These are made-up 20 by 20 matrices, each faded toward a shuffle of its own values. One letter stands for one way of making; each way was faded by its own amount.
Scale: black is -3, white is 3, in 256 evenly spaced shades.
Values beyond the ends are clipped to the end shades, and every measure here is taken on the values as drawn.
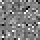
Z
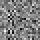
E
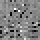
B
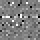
B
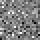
Z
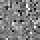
Z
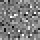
Z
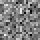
E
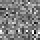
E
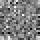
E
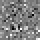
B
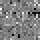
B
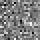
B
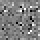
B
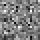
E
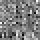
E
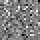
Z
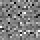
Z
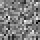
E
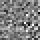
E
